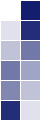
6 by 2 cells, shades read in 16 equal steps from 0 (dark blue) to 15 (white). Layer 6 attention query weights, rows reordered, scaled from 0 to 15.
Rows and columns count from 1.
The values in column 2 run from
0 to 13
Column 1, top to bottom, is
15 13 11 6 7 1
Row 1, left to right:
15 0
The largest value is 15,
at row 1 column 1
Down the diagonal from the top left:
15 1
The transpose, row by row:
15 13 11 6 7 1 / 0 1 6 9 11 13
